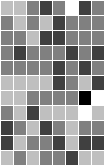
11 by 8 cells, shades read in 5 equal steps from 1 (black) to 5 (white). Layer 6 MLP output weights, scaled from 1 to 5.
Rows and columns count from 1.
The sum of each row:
26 25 23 21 22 27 26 30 24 22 27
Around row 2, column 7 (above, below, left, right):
2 3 3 3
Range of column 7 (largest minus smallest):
4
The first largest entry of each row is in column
6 2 3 1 1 1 8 7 3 2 1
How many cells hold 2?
20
